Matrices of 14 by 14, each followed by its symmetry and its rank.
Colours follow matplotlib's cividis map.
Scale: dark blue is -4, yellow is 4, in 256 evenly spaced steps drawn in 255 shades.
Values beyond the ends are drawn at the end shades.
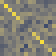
symmetric, full rank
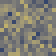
neither, full rank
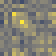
symmetric, rank three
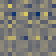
neither, rank two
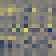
neither, rank three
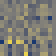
neither, rank three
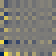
neither, rank one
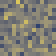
neither, full rank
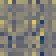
neither, rank two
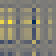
neither, rank one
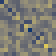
symmetric, full rank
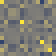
symmetric, rank three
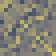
symmetric, full rank
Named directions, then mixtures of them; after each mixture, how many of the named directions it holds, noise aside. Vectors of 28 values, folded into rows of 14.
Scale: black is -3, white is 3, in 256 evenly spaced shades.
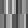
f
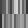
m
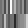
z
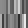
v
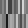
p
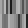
two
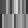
one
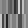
three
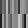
two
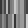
three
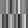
three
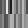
three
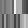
three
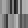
three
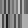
three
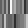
one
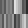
three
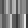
two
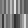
three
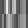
two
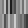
one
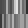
one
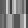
three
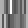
three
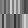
two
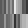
three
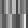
two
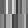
one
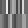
three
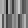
three
